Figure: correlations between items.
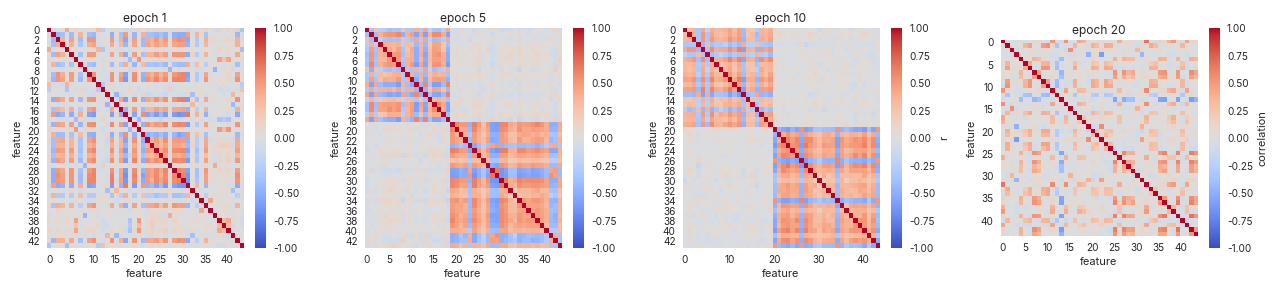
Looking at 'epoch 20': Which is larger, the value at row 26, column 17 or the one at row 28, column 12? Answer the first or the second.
the first
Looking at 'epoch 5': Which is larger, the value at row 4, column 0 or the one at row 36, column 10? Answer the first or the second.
the second
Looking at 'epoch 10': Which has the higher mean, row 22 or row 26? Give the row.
22
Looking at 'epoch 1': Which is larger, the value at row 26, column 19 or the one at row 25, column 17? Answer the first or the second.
the first
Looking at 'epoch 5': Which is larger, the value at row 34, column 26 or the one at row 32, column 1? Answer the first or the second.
the first
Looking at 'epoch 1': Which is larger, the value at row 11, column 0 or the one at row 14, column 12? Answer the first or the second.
the first
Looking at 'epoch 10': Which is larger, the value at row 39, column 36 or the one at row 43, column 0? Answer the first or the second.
the first
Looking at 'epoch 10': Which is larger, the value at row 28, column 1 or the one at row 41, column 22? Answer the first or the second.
the second
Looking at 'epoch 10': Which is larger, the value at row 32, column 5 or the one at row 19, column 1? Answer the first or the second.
the second
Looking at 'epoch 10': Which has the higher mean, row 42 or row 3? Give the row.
42
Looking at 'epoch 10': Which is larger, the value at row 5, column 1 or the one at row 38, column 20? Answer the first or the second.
the first
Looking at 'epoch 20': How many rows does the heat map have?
44
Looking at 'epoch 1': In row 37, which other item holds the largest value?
27
